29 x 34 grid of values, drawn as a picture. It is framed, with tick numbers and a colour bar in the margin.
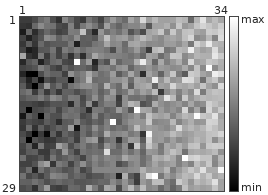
There is an overall slope up to the right. Fine speckle covers the field. The histogram is bell-shaped.
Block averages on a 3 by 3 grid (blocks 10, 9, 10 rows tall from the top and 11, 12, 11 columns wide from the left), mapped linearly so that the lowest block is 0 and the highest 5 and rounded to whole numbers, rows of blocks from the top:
0 3 5 / 0 3 5 / 0 3 5
